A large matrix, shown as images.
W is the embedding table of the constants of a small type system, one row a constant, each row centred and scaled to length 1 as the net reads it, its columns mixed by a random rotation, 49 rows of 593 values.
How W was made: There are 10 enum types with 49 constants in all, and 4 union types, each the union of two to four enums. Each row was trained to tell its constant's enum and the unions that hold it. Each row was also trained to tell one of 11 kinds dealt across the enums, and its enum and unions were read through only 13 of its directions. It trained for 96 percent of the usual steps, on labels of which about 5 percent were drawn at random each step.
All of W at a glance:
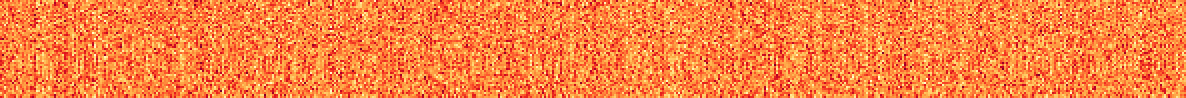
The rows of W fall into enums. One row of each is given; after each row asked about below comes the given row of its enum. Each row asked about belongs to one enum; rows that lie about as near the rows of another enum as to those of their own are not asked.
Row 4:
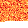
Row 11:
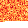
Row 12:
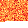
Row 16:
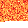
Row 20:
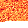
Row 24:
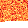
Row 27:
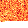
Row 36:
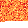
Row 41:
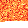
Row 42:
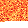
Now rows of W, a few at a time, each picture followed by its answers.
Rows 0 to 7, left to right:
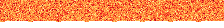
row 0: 12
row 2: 42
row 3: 27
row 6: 16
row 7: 20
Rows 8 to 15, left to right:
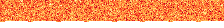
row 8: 12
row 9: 20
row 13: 36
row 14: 27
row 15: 36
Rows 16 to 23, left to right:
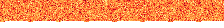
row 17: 24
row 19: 12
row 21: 42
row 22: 12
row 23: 12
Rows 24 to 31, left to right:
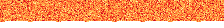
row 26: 24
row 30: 36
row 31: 27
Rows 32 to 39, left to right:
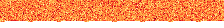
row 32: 27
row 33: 36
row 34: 27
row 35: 11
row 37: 24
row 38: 24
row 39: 11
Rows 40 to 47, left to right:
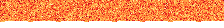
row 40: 4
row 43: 16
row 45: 36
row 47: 16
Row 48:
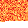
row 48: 16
